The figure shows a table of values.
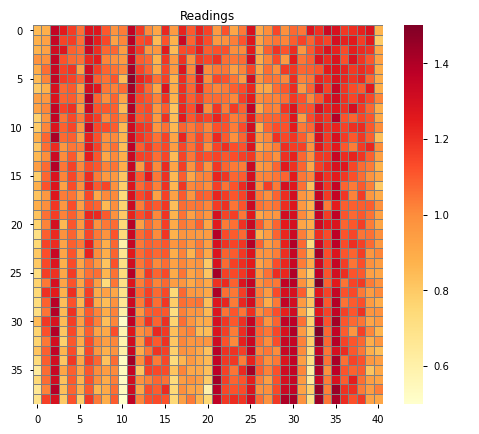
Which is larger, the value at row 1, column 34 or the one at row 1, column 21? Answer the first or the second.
the first
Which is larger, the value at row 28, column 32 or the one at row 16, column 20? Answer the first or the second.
the second
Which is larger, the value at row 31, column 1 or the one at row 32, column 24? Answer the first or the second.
the second
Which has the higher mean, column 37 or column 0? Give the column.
37
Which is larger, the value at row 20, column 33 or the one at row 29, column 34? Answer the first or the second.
the first
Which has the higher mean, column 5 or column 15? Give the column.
15
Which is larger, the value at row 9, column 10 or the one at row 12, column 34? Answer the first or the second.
the second
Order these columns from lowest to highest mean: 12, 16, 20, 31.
16, 20, 31, 12
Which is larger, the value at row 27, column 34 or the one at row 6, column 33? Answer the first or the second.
the second
